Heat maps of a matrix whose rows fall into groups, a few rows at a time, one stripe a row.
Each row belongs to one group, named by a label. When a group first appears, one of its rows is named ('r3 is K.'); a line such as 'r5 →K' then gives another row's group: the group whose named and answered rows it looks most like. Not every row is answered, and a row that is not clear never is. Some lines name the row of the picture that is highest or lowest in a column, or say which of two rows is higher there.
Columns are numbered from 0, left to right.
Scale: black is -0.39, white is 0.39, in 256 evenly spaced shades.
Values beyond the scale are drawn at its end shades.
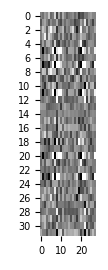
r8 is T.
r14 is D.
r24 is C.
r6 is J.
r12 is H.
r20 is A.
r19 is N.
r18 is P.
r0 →J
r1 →H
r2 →T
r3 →T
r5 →A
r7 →A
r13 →N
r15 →J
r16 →D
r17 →T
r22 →P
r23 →A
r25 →J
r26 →T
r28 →H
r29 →T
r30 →H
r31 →D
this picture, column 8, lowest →31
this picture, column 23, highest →10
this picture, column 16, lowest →9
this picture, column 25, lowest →18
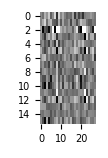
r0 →J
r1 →T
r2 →A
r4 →P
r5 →D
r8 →H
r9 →C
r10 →C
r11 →H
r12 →D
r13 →N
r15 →C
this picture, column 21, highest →2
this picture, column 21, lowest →0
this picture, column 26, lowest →2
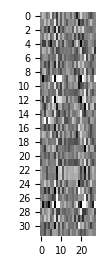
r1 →J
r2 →P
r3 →J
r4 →C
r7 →P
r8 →H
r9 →A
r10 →J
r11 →H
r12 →A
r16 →P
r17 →T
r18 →H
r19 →D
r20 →P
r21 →H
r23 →D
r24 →J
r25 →P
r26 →H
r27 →A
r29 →J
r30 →P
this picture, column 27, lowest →5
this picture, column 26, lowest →27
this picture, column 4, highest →15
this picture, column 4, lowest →27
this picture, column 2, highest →15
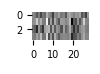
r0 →N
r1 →J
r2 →C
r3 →J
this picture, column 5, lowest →2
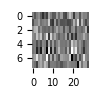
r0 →C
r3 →J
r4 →P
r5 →P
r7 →D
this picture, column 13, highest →5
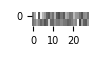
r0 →T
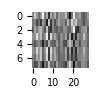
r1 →P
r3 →J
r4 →C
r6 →J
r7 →C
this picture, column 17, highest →1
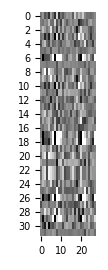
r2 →T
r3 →P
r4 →H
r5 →C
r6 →A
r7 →D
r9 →T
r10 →P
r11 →D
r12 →C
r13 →P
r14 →T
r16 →J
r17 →A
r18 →A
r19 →T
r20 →T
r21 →D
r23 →T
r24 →T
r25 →H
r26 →A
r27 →H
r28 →J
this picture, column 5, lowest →12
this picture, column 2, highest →8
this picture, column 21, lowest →28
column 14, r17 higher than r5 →Yes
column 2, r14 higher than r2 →Yes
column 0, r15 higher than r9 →No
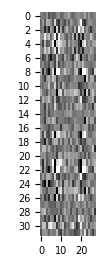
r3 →J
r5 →J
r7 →P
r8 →A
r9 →D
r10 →J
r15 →D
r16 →N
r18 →C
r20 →D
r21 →A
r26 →P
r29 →P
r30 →T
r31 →H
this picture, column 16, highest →30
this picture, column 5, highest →30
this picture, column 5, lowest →6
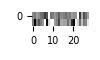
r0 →H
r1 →A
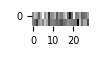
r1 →D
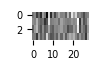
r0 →P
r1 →H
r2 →H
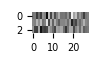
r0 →P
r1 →J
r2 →C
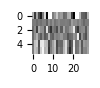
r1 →P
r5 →T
